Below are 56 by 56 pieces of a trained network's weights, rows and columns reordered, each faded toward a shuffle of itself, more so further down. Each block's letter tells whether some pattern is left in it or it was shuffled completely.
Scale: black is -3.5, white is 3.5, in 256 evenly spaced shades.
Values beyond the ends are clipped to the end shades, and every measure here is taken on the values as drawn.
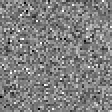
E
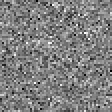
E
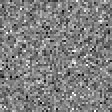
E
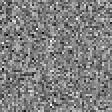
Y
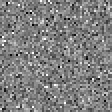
E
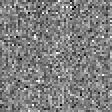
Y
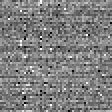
Y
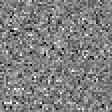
Y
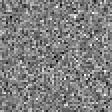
E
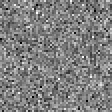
E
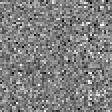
Y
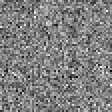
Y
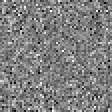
Y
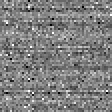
Y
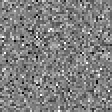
Y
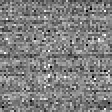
Y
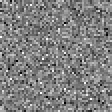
E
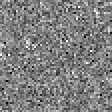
E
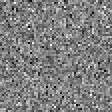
E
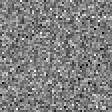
E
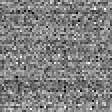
Y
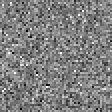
E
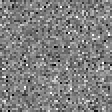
Y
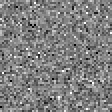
Y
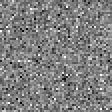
Y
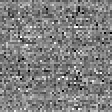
Y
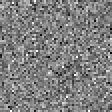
E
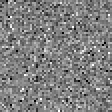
E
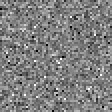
E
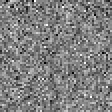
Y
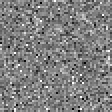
E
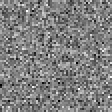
E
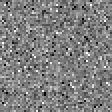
E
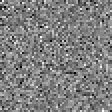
Y
